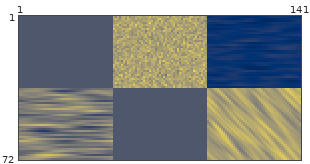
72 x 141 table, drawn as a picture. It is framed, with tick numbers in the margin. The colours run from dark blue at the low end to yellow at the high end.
It is made of 2 by 3 panels. Panel 1,1: low, flat. Panel 1,2: high, fine-grained. Panel 1,3: very low, streaked across, faint in contrast. Panel 2,1: middling, streaked across, strong in contrast. Panel 2,2: low, flat. Panel 2,3: high, slanting down to the right.
